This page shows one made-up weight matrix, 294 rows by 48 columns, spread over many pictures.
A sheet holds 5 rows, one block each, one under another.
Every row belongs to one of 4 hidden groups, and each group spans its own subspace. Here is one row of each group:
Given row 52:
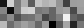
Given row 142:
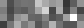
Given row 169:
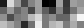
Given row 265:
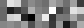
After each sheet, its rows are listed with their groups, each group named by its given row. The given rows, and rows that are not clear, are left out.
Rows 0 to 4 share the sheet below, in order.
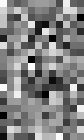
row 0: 169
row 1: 265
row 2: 169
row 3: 52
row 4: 169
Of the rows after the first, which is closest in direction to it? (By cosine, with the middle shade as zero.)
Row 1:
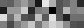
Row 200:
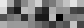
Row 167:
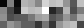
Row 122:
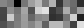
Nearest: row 122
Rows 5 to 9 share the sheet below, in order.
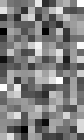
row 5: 265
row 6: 169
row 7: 169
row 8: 52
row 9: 142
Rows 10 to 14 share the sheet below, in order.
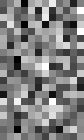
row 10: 142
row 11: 142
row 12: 52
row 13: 265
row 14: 142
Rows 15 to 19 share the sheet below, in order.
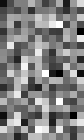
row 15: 169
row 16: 142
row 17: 142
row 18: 142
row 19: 142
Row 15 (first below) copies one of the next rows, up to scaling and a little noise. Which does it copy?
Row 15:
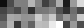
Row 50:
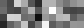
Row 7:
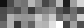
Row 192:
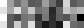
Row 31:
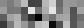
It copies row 7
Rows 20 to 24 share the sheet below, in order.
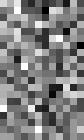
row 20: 52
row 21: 52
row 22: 142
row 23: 169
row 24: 169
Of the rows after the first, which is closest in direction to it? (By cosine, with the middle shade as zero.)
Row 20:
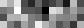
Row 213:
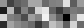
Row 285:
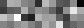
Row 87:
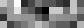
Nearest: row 87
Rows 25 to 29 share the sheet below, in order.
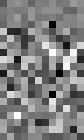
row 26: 52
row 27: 142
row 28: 265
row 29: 142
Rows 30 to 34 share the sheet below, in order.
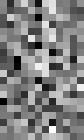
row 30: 169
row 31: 169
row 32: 52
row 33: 265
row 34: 265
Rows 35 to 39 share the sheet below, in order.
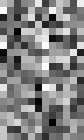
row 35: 265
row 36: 52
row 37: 52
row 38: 169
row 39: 169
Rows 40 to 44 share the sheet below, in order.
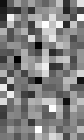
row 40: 169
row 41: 169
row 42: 52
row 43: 52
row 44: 169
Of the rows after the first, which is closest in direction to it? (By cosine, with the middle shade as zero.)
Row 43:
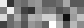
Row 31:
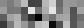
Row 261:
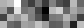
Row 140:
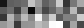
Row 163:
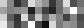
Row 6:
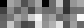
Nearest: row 163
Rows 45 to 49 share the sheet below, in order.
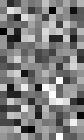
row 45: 265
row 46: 52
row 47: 265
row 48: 169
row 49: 265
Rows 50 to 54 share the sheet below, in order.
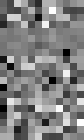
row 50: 169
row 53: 169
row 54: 142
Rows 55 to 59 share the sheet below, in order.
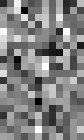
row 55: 142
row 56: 169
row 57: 52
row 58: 169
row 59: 169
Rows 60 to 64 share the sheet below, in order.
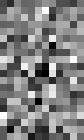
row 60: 142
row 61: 265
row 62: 142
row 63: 169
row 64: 142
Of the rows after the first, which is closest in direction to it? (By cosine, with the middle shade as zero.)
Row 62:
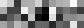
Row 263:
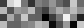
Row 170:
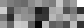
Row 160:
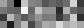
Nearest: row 170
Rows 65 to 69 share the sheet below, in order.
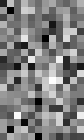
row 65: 52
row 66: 142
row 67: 169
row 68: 169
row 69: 142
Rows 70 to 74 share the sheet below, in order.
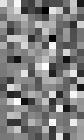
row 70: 52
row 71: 265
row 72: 142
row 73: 265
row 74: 265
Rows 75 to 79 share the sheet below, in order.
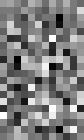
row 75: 142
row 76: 265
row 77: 52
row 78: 52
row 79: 142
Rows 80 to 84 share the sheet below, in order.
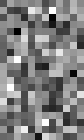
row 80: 265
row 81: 142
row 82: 142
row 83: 169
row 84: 142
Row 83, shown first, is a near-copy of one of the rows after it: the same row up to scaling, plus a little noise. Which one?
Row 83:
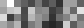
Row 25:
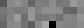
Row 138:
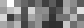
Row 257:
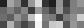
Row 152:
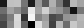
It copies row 138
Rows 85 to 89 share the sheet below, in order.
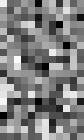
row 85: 169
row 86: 52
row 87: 52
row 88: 169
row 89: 142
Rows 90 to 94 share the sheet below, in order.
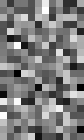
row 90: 142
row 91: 265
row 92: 265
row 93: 265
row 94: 169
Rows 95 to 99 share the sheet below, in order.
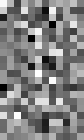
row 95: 142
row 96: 169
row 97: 169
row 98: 142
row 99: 52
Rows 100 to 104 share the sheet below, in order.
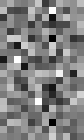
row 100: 265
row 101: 265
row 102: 142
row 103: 169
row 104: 265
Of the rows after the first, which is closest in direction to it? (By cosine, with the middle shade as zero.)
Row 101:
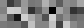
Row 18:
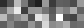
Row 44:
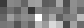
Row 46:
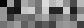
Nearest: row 18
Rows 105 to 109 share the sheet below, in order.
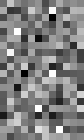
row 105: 265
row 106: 142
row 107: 265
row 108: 142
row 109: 142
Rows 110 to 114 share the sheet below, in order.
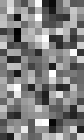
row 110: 169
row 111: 52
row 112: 265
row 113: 52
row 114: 142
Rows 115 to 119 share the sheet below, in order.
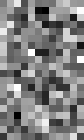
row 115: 142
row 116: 169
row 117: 265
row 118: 52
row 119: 52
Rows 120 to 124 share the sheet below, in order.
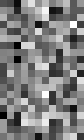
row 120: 52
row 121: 265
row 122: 142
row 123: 142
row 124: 52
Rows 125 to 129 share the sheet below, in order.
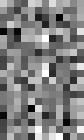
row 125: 142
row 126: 52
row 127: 142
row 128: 169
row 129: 169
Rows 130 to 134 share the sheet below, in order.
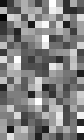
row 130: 169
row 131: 52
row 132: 52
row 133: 169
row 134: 142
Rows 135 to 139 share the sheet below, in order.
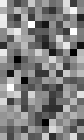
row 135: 169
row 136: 52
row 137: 142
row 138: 169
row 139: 142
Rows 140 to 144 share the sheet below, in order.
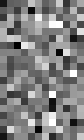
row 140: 169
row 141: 265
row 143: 265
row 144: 169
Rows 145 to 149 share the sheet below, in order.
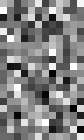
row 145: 265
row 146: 52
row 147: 265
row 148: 52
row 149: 142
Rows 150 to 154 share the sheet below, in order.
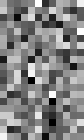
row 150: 265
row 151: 142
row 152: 169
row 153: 265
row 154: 169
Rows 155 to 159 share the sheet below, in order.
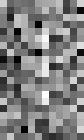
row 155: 142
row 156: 52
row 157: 52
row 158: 52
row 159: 142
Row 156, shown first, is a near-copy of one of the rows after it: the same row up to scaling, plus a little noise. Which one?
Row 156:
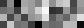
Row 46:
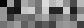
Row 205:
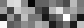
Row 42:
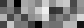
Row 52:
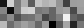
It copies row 42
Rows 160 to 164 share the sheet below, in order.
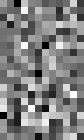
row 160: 142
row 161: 142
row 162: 169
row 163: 169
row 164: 52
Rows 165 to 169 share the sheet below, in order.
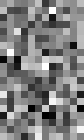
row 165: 265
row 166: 142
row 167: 52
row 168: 142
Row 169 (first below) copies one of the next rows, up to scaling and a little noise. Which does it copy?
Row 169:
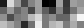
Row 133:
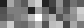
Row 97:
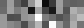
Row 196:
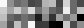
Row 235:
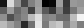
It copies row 235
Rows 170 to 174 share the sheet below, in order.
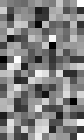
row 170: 142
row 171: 265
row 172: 142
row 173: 142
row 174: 142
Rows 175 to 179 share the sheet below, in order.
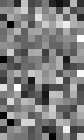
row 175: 142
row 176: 142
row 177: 169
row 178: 52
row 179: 52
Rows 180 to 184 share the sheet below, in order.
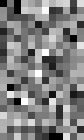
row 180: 52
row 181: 169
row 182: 169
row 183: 265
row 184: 169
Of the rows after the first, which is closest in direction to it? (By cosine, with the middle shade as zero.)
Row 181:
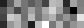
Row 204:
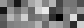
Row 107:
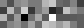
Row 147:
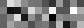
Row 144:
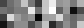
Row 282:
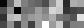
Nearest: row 282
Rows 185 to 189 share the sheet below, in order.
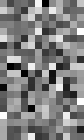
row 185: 265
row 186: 265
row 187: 265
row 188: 169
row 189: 169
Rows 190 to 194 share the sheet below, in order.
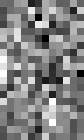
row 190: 169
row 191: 52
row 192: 169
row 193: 265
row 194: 169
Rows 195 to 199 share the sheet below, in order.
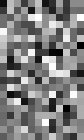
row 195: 169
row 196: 169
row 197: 169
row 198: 265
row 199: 142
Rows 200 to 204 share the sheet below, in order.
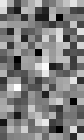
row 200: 142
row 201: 142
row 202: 52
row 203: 142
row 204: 142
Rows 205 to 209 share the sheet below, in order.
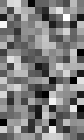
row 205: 52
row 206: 52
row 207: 52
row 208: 142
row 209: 265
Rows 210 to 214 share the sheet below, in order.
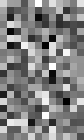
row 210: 142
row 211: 265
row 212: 265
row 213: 52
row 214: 265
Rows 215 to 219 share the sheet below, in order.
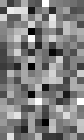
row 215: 265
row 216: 169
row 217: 169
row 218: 169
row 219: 142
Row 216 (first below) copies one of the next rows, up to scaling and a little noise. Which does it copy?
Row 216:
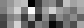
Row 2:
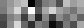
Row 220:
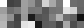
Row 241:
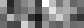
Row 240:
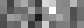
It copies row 2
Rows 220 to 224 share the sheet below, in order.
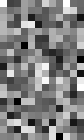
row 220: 169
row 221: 142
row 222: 142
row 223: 265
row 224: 265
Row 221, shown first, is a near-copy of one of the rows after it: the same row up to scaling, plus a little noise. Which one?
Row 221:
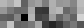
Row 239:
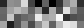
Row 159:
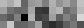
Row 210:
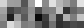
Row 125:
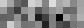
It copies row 159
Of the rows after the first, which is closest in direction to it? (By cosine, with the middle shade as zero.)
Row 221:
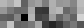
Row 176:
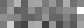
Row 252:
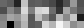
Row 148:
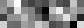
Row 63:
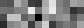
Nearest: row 176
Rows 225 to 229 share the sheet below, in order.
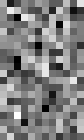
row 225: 265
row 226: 169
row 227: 52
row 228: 169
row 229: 142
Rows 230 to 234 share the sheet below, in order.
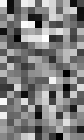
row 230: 169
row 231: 52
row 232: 52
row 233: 142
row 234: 169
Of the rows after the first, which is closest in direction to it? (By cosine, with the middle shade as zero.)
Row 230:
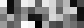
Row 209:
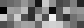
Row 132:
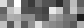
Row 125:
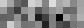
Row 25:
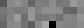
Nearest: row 209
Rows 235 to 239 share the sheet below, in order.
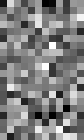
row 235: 169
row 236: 265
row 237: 142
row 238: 265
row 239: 142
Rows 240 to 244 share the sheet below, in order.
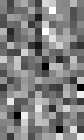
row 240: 169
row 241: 169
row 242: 52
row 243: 142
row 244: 142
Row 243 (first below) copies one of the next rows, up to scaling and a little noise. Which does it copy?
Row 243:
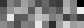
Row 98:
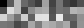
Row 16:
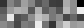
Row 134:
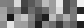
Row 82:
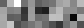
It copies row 16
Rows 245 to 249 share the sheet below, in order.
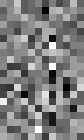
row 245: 52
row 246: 265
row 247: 265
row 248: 142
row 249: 169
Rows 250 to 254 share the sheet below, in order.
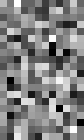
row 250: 52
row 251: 265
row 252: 142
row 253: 265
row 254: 142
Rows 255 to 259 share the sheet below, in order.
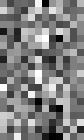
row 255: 265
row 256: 52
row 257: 169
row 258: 169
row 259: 169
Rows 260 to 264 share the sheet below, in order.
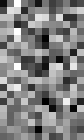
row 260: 142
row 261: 52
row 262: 52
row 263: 52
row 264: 169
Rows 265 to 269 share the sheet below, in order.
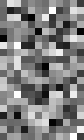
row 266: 265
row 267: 52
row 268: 52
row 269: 52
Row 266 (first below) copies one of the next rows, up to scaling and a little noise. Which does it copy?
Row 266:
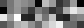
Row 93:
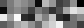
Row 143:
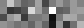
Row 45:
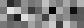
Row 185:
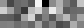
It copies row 93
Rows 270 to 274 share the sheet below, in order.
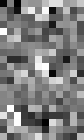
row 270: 52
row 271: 52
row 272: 142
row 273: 142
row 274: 52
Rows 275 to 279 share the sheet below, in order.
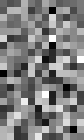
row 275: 265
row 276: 265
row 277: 265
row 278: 142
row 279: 142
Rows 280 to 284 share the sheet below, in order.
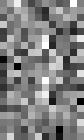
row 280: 52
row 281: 142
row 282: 169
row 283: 142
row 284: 142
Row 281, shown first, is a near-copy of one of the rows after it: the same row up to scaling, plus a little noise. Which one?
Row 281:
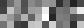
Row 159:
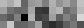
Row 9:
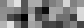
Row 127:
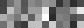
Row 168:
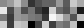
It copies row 127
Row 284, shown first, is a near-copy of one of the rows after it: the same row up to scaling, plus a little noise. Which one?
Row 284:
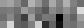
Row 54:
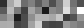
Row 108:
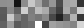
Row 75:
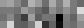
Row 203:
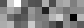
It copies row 75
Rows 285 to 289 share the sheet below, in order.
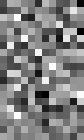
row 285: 265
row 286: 142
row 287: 169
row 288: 142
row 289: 52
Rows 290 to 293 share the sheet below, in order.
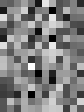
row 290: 265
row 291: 265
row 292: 169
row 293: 169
